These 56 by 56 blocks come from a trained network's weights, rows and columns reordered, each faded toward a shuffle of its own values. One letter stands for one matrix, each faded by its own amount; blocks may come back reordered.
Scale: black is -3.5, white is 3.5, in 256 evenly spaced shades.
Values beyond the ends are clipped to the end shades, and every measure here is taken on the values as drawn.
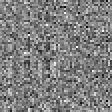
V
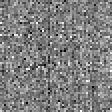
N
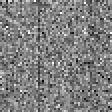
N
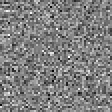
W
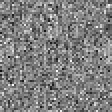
W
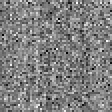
N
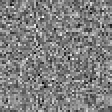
V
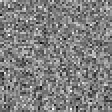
W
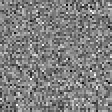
V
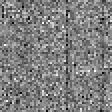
N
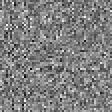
V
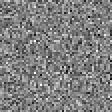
W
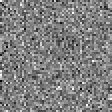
V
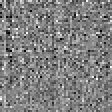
N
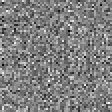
V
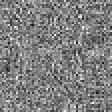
V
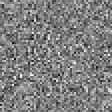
V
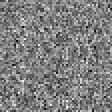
W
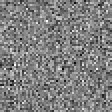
W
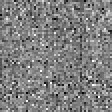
N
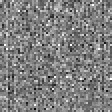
N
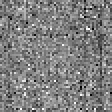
N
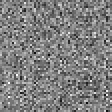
V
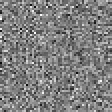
V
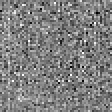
N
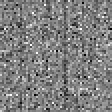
N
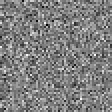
W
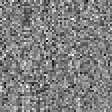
V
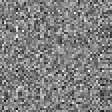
V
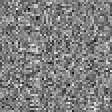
V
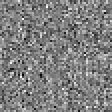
W
